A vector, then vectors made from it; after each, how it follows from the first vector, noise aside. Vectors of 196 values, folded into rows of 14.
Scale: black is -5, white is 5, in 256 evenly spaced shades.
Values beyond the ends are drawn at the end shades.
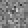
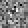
scaled up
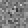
negated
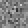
negated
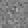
shrunk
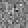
sign-scrambled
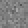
shrunk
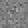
shrunk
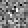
scaled up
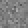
shrunk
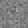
shrunk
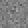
shrunk
